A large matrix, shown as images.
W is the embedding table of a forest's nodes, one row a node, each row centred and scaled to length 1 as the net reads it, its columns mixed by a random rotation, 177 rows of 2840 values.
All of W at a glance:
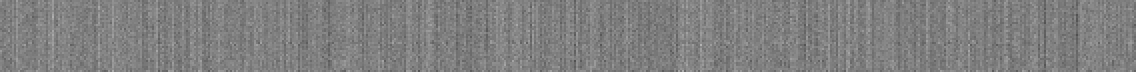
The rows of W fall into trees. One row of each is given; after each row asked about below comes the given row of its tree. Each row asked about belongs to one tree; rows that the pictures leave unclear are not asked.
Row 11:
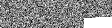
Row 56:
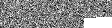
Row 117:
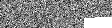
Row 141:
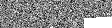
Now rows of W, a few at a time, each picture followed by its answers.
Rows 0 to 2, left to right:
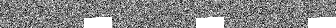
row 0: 11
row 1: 117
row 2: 11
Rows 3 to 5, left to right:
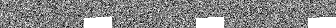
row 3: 56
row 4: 117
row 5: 11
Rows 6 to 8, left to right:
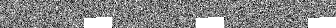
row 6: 141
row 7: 56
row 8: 117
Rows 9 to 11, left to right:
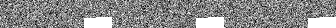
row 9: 141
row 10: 56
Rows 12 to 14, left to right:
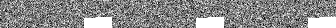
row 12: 117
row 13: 117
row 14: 141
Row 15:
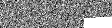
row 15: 56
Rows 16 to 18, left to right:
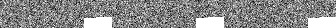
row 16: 56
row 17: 11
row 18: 117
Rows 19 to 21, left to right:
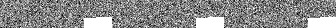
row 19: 56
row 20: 117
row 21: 56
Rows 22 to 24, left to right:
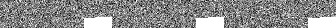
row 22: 117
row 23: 56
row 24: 141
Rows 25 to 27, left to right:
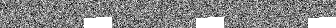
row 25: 56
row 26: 117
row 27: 117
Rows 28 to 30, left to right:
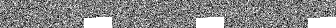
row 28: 11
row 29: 117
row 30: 56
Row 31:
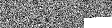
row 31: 11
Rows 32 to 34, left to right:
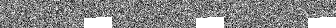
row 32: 141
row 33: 117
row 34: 117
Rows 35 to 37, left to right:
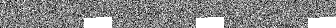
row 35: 56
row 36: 11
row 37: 141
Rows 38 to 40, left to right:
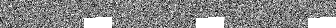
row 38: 117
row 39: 56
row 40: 141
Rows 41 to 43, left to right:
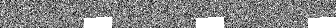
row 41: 56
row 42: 56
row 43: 117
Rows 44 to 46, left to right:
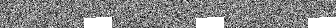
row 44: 141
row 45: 117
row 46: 117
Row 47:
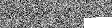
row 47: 11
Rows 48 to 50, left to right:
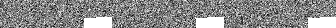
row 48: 56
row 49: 117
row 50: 141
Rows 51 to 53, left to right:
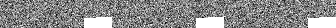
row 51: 141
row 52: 11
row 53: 117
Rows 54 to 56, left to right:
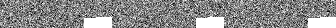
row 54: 56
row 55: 117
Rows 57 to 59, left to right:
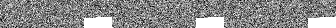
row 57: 117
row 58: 11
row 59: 11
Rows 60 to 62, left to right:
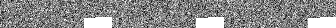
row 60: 117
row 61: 56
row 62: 56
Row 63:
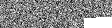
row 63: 141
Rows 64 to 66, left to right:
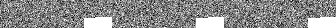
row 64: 117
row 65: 56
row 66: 141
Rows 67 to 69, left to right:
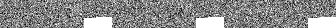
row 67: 11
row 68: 11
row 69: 117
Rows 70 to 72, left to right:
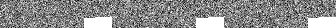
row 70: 117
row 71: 141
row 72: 117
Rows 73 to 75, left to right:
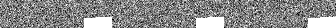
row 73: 11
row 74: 117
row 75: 56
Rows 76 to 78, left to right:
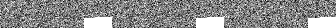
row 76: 117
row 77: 117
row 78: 141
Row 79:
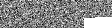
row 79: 117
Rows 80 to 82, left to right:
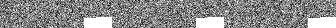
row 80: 141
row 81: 11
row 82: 56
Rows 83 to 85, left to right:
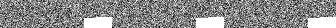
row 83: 11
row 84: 56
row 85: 56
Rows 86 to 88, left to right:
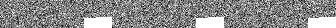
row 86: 141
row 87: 56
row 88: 117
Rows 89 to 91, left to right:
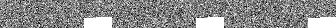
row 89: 11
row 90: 11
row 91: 56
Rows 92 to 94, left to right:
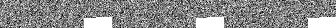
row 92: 56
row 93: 117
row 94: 117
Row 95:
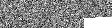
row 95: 117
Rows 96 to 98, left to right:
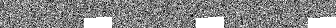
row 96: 56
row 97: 56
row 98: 141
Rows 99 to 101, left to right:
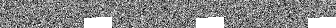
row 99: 11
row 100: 56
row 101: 117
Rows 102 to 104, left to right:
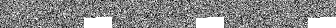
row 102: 141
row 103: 117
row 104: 141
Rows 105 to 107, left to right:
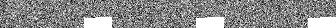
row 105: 141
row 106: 11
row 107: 56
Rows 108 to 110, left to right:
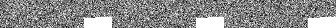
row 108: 141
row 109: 141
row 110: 56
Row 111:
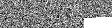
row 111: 11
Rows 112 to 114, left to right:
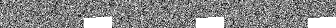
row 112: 56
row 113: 56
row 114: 56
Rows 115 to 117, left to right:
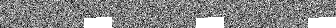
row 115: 141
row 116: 11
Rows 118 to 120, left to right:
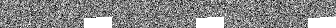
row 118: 56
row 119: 117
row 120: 56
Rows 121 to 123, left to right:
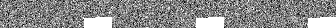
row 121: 117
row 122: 141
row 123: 56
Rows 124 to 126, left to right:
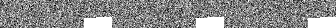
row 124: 56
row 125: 11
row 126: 56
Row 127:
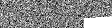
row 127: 56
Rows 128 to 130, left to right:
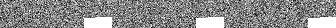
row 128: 117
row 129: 11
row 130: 56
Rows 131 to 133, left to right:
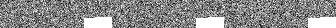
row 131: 117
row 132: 117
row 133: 141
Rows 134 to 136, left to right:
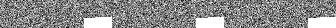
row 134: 11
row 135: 56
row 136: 11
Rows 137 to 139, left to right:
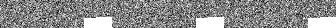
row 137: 141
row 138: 11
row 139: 56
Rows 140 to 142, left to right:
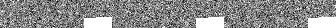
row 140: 56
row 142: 117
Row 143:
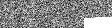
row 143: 117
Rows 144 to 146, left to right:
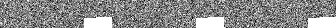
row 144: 56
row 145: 117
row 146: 11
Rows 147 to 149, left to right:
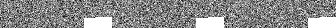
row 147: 117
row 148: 56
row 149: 117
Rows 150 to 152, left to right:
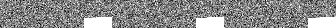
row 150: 11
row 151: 117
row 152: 11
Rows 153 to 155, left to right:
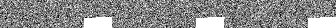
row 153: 11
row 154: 11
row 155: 141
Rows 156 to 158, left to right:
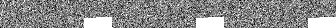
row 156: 56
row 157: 11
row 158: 11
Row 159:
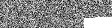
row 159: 117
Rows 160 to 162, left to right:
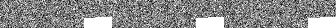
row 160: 117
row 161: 56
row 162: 141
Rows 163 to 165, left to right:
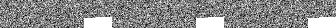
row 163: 11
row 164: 11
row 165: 117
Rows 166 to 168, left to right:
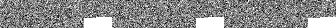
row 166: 11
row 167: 11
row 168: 56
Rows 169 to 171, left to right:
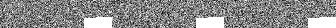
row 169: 117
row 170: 141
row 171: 117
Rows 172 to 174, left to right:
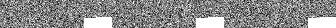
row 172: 56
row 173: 11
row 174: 11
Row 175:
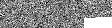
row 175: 117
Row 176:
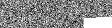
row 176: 56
